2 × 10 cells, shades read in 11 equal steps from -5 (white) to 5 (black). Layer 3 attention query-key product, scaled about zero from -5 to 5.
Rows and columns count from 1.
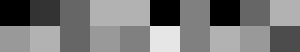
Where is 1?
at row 1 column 3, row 1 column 9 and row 2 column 3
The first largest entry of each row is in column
1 10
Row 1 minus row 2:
6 5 0 -1 -2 9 0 7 2 -4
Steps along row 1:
down down down same up down up down down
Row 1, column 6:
5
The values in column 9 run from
-1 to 1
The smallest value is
-4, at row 2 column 6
